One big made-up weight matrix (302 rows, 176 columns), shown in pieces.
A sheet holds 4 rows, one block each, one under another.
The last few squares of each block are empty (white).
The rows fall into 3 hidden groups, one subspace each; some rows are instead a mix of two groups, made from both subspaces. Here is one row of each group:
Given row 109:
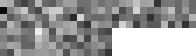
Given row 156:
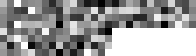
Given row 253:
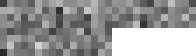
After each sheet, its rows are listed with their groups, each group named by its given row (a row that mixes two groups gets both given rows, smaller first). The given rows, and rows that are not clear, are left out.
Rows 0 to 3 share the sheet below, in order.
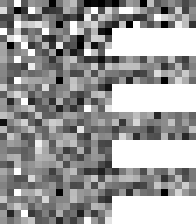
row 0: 156
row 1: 156
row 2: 109
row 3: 156
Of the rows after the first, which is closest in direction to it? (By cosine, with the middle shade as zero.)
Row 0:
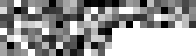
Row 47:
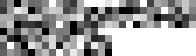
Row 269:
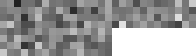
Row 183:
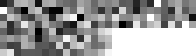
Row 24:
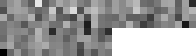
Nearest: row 183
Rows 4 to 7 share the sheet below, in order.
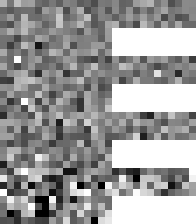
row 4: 253
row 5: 156 and 253
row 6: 253
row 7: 109
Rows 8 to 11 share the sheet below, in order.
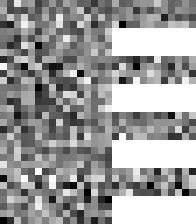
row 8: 109 and 253
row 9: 109
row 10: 156 and 253
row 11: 109 and 253
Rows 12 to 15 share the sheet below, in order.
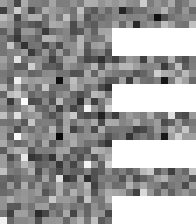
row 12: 156
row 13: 156
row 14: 156
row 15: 253
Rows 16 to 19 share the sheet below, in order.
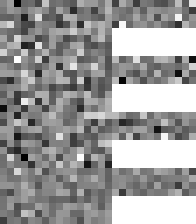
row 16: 253
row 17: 253
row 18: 156
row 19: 253
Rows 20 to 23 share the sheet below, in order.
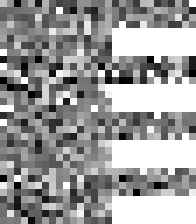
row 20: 253
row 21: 109
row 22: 109
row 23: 156
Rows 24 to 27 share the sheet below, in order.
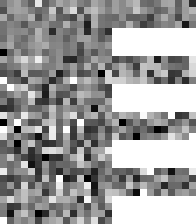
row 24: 109 and 253
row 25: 109
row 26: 156
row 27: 253
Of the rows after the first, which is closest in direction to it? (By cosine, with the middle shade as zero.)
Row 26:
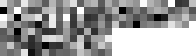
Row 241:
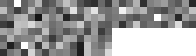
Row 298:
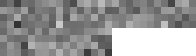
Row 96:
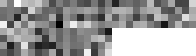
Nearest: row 96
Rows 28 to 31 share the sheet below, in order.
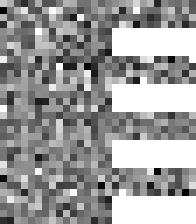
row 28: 109
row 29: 253
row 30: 253
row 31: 109
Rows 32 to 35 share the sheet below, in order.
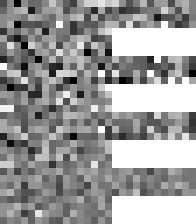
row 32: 156
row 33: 109
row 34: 109
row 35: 253
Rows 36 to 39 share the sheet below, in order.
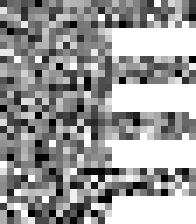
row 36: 109
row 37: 253
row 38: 109 and 253
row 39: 156
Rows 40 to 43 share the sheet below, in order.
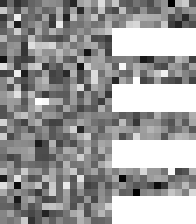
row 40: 156
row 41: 156 and 253
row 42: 109
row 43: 156
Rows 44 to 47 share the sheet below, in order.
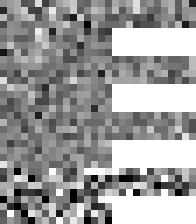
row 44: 109 and 253
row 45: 109
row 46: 109 and 253
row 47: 156
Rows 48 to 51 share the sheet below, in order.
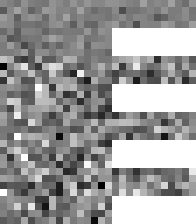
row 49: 109
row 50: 156
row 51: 109 and 253
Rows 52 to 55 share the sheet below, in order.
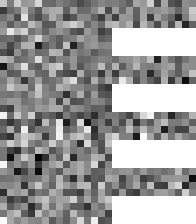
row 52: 109 and 253
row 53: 109
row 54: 253
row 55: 109 and 253
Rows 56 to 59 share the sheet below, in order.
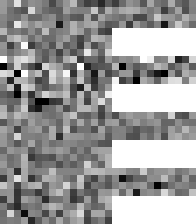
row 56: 156
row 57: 156 and 253
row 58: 156
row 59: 156
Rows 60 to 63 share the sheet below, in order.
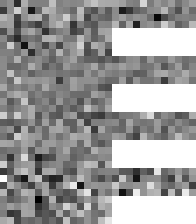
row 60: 156
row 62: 156 and 253
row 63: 109
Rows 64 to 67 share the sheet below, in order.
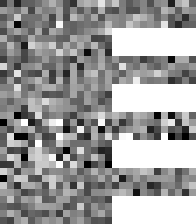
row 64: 156
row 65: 156
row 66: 109 and 156
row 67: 109 and 156
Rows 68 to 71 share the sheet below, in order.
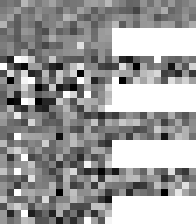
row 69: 109 and 253
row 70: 156
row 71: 156
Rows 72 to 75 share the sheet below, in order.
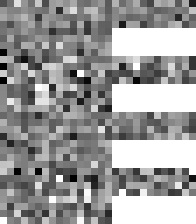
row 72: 253
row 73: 109
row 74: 109
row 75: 253
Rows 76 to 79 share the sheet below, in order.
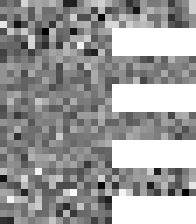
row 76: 109 and 156
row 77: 253
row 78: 156
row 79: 109
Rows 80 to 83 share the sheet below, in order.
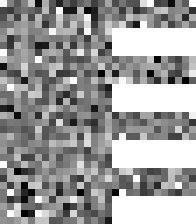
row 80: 253
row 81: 109
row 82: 253
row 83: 109 and 253
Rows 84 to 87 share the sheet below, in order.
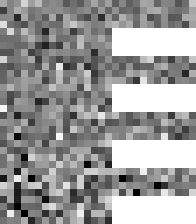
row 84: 109 and 156
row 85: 253
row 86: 156
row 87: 156
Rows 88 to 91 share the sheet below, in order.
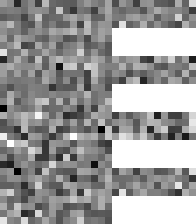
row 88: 253
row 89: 253
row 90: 109
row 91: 253
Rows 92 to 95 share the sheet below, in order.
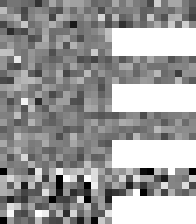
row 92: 109
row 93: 156 and 253
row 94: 156
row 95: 253
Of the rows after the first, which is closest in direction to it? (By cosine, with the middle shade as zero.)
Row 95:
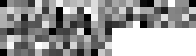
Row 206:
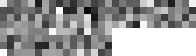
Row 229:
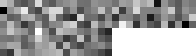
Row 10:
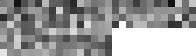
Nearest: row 229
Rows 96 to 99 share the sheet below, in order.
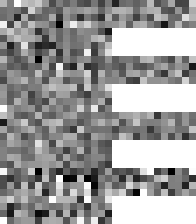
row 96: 109 and 156
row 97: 109 and 253
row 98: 109
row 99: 253
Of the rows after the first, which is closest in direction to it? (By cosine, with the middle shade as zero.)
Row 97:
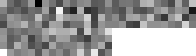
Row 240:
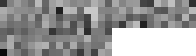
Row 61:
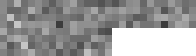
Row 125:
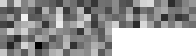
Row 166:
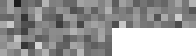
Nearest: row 125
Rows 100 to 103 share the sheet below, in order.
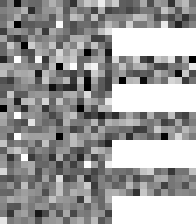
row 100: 156
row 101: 253
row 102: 156
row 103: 253
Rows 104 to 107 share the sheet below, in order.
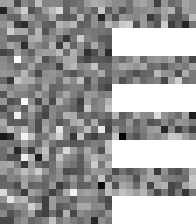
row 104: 109 and 156
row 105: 156 and 253
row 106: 109 and 253
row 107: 109
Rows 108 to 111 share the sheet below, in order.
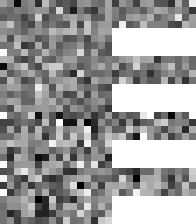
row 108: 253
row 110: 253
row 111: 109
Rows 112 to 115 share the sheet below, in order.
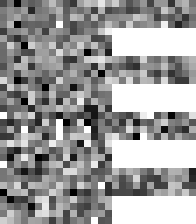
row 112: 156
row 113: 109 and 156
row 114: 253
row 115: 109
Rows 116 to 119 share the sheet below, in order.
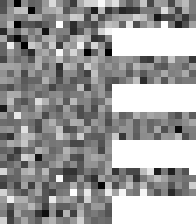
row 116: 156
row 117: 253
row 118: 253
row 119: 109 and 253
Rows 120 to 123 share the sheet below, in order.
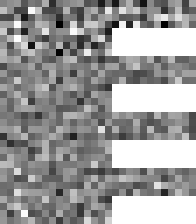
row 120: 156 and 253
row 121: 109 and 156
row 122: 109
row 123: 156
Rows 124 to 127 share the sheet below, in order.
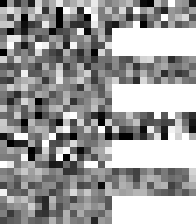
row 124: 253
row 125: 253
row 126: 109 and 156
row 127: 109
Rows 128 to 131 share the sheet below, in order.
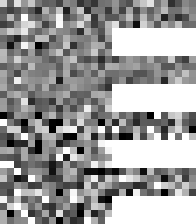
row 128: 253
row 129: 156
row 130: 109
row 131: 156
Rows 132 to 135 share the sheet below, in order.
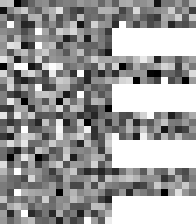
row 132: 109 and 253
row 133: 109 and 156
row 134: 253
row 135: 156
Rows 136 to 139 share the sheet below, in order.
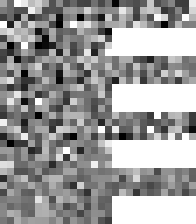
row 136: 109 and 156
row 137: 253
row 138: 109
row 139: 109
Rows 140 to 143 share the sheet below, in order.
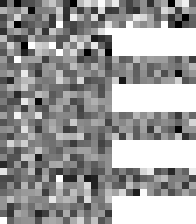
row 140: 156
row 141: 253
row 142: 109 and 253
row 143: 253
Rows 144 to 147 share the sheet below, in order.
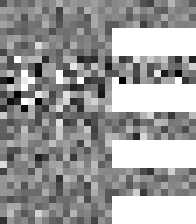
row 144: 253
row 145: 253
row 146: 253
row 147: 253
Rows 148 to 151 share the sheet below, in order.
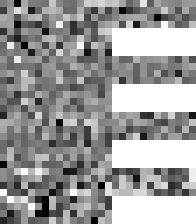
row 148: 156
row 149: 253
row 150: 253
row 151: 109
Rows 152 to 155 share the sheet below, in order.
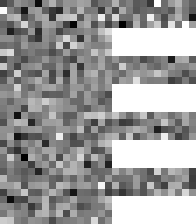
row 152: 109
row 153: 156
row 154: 156
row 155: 109
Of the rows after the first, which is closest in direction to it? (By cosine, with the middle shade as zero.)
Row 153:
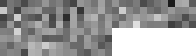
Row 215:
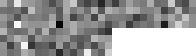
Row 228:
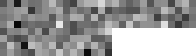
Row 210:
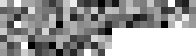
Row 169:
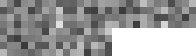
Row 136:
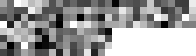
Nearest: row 228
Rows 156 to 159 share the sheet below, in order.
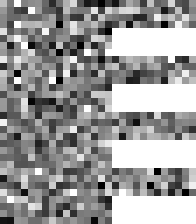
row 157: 156
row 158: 109 and 156
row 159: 109
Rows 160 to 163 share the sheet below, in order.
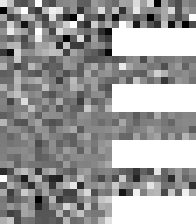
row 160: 109
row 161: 156
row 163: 109
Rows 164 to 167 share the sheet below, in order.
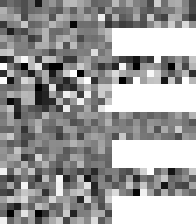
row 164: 109
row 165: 109
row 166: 253
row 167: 253
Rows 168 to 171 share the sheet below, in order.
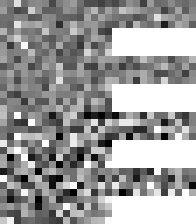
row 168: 156
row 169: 156 and 253
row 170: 156
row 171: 109
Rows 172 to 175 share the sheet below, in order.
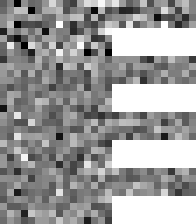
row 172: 156
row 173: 253
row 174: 156
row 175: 156
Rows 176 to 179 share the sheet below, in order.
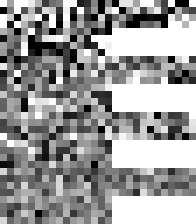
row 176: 156
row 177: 156
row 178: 109
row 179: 253
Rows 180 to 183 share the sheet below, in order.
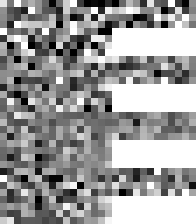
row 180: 156
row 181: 156
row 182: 109 and 253
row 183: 109
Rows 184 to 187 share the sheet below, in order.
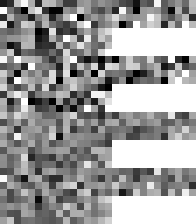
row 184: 109
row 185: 156
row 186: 156
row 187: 109
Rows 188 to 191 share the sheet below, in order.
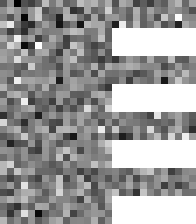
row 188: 253
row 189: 156
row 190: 109
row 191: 253
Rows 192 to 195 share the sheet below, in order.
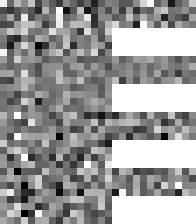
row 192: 253
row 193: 253
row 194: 156
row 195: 253
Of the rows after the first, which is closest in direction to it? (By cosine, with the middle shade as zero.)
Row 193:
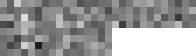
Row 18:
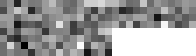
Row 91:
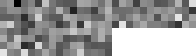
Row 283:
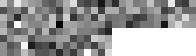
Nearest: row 283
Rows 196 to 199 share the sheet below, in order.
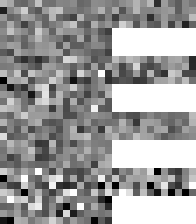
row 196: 109
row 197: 109
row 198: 109
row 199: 109
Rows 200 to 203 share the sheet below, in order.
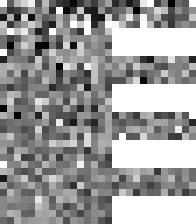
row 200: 109 and 253
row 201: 253
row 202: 253
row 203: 109
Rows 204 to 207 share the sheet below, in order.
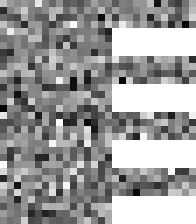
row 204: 109
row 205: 156 and 253
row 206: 253
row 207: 156
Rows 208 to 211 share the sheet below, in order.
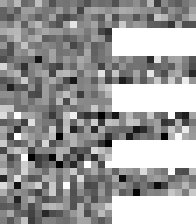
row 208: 109 and 156
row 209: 109
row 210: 156
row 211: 156
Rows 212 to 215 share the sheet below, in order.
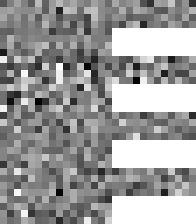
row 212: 253
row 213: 253
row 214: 156 and 253
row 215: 156
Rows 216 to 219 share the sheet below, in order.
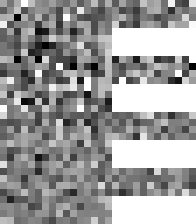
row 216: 109 and 156
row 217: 253
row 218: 253
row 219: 109
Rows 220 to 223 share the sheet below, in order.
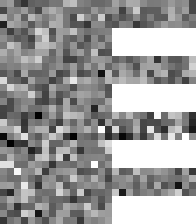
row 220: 109
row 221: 109
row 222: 109
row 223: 253
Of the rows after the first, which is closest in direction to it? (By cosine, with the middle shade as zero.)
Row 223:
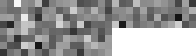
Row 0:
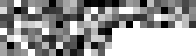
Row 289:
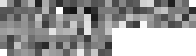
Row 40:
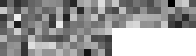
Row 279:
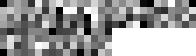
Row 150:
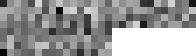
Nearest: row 150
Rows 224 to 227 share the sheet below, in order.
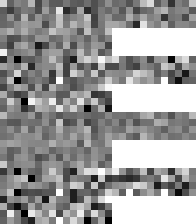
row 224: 253
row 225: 156
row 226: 253
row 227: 156
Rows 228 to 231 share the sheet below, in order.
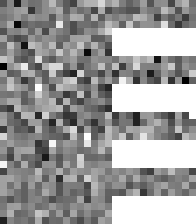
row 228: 156
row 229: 109
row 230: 109 and 253
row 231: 253
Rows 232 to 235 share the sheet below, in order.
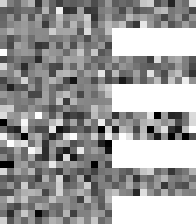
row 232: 253
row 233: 109
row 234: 109
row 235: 253
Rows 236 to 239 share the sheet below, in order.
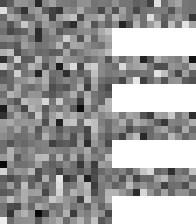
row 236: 109
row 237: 156 and 253
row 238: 253
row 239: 253
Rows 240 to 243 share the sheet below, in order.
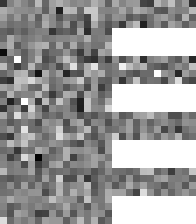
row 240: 253
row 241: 156 and 253
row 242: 253
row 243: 253
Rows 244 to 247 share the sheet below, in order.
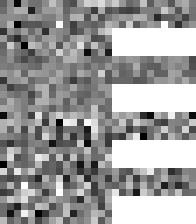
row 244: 156
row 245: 109
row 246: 253
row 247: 253
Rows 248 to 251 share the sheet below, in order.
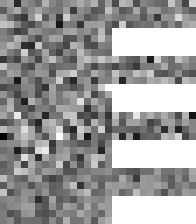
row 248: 156 and 253
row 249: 109 and 156
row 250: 109 and 253
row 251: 109
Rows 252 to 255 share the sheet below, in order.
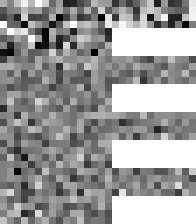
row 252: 109
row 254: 156
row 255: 253
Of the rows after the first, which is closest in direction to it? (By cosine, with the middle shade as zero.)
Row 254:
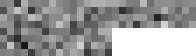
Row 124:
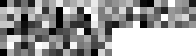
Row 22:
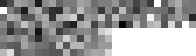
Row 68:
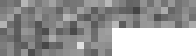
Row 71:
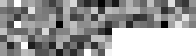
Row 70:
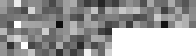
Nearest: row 68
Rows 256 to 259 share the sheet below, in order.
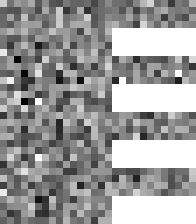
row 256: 253
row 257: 253
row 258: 253
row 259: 109
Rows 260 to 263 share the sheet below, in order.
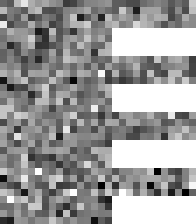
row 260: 109
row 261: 109
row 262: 156
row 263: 109
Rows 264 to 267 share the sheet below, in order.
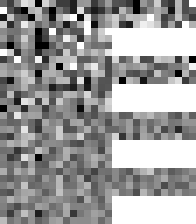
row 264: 109 and 253
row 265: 253
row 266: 253
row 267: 253
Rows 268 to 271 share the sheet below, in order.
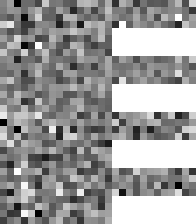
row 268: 253
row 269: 253
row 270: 109 and 156
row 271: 253
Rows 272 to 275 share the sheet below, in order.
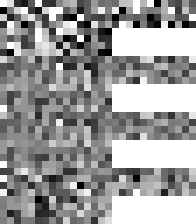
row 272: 109
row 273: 253
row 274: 253
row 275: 109
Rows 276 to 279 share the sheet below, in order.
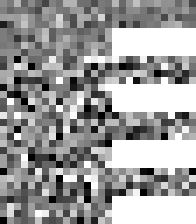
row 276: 109 and 253
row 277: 156
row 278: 156
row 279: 253
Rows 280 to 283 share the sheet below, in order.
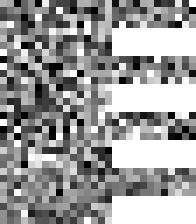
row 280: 253
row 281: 109
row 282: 156
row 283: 156
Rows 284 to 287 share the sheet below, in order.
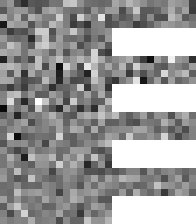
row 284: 109
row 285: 253
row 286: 156
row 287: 156
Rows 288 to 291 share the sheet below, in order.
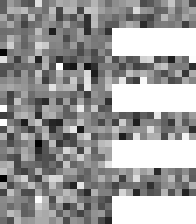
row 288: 109 and 253
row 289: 253
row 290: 109
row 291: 109
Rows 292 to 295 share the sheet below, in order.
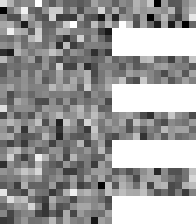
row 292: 109
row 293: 253
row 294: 253
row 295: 109
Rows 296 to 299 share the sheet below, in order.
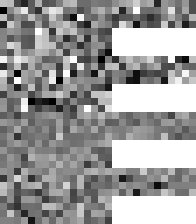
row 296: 109
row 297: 156
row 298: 156
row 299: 156
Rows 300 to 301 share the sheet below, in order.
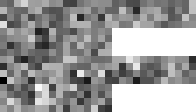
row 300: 109
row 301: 109
